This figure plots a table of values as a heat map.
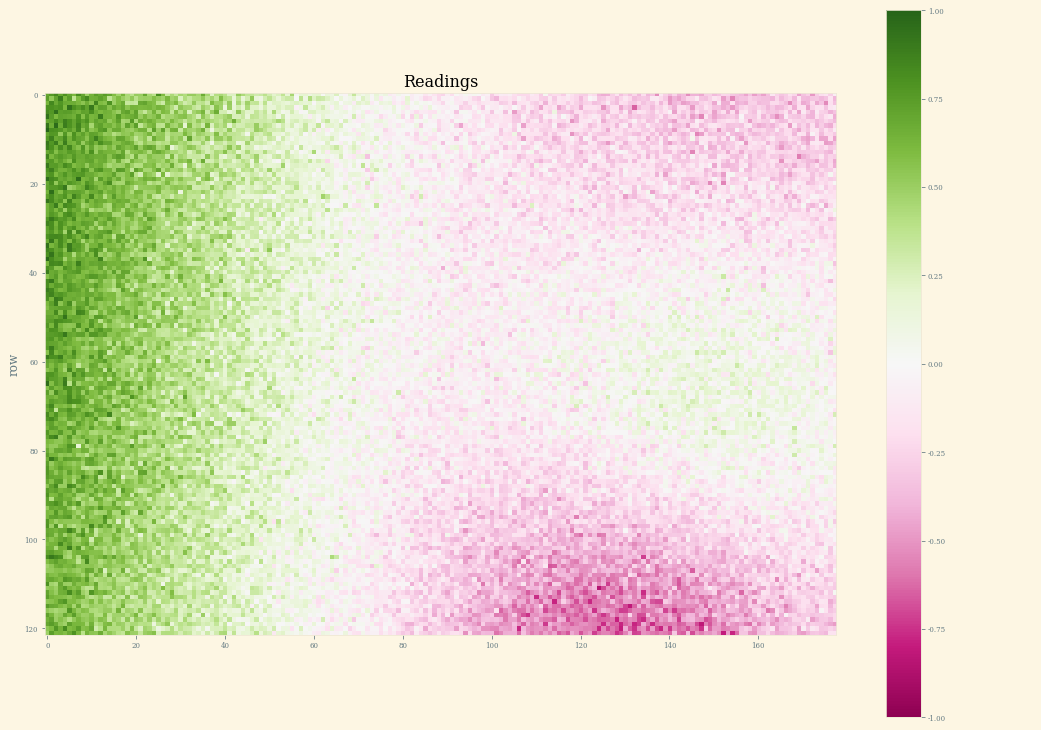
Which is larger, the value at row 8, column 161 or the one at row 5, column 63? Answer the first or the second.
the second
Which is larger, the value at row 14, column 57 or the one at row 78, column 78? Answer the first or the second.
the first
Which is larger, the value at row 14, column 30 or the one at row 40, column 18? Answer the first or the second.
the second
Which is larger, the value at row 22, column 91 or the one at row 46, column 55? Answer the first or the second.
the second
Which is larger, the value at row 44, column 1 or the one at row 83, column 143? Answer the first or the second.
the first
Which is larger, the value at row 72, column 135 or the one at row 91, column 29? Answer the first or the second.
the second
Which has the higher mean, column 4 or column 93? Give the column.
4
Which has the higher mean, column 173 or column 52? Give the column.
52
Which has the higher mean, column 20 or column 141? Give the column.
20
